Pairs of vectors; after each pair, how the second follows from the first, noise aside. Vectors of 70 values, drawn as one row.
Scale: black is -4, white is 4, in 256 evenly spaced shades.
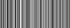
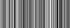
shuffled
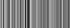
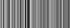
copied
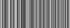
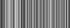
sign-scrambled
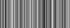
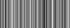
copied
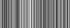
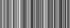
shuffled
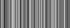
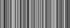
copied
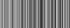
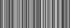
sign-scrambled
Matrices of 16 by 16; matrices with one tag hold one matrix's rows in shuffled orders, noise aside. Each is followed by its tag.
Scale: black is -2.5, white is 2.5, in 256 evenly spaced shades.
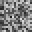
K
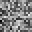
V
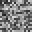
V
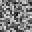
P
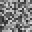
K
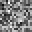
V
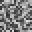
P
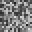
K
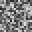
P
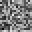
V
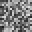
K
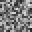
P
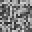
V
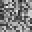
K
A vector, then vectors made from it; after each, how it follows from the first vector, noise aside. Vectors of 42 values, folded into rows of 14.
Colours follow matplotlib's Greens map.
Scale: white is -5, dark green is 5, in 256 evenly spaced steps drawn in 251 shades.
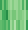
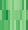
copied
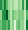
scaled up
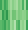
copied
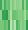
copied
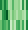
scaled up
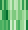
scaled up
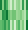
scaled up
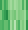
copied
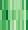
scaled up
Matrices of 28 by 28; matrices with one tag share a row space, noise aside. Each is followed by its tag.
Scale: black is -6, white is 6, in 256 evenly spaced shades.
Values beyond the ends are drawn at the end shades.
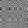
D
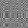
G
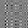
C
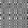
D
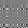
G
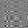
C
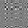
C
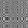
G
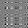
C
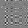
C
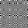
D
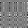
D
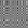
G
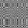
G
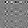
C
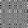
D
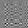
C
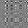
C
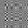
C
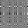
D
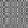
G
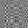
C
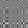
G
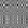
G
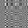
C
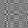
C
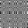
D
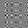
C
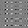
C
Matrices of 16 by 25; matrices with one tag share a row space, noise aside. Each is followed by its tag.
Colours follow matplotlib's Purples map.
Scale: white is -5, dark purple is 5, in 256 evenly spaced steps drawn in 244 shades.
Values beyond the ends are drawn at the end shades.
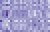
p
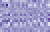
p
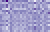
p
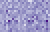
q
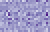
q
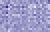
p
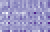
p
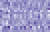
p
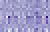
q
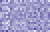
p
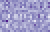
p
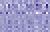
q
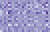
q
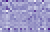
p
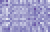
p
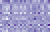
p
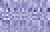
p
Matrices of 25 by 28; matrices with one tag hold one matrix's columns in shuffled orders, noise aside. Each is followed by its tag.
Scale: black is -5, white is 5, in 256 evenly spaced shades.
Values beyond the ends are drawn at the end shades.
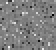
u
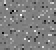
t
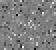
u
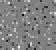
u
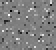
t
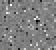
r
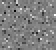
t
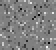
u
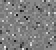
u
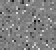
r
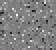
t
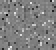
u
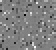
u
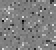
r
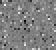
r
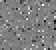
r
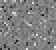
u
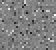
t
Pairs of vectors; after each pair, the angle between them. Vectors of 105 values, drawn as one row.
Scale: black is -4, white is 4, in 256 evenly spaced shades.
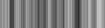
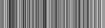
partly aligned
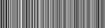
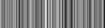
orthogonal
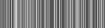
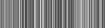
orthogonal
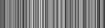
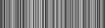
nearly parallel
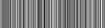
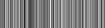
orthogonal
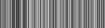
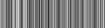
nearly opposite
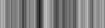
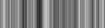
nearly parallel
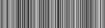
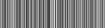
partly aligned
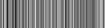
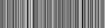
orthogonal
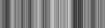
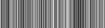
partly aligned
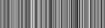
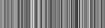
nearly parallel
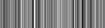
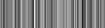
nearly parallel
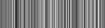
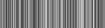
orthogonal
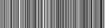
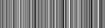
partly aligned
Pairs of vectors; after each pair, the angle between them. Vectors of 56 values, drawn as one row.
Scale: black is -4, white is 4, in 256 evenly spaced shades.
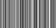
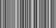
nearly parallel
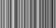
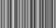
nearly parallel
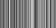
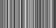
orthogonal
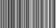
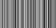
partly opposed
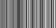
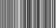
nearly opposite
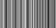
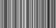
nearly parallel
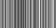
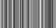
orthogonal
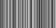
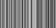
partly aligned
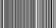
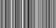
partly aligned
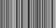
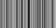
nearly parallel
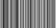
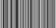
nearly parallel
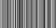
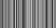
partly opposed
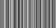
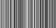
partly aligned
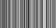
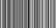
partly aligned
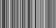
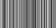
orthogonal
